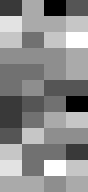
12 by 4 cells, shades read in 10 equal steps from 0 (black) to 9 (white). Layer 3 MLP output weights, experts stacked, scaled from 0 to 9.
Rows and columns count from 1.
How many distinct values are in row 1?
4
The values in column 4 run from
0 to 9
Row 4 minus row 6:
1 0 2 3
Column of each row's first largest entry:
2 1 4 4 4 2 3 4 2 1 3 1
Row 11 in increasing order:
4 7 8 9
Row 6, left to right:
4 5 3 3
